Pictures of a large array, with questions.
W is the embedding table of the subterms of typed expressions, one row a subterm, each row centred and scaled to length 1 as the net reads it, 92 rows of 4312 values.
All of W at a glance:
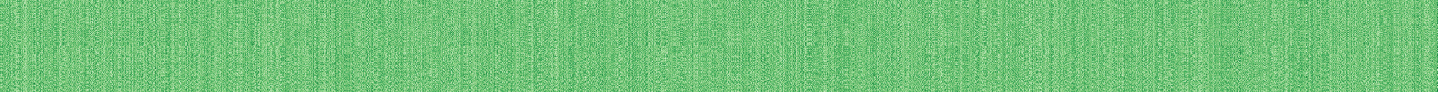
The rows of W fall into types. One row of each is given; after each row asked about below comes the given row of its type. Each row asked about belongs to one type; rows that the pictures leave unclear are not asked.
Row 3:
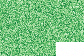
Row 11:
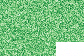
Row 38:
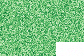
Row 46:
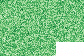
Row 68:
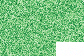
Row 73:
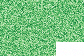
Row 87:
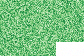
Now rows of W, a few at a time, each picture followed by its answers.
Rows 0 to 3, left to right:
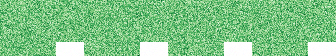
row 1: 38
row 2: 3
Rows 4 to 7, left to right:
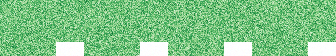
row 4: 46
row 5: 46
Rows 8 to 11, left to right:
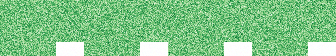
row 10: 3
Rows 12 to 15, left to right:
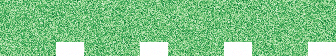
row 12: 38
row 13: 3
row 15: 73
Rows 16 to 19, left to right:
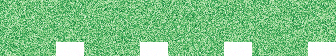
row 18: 38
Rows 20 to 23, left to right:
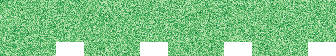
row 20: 46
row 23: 73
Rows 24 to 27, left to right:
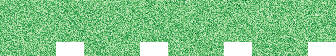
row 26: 11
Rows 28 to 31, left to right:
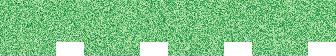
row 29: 87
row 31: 73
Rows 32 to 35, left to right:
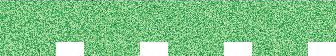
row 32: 11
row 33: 73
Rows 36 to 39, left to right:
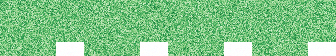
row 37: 68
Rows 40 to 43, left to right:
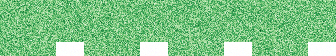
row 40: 87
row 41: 38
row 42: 73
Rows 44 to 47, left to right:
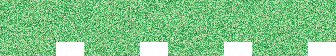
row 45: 68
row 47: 46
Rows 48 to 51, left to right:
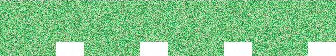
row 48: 87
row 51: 46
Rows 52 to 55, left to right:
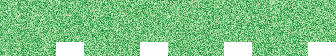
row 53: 38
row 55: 3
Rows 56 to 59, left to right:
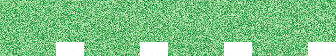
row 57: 11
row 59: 68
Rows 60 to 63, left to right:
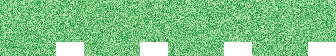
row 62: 68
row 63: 38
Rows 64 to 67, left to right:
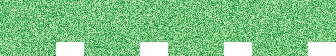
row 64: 38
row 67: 46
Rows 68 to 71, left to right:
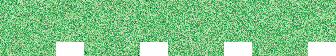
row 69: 87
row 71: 68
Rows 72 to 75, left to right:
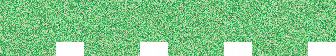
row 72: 68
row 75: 68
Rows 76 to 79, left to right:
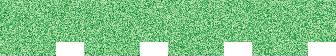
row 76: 38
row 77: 3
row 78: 46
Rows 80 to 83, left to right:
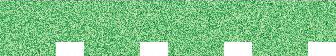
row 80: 11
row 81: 87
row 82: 68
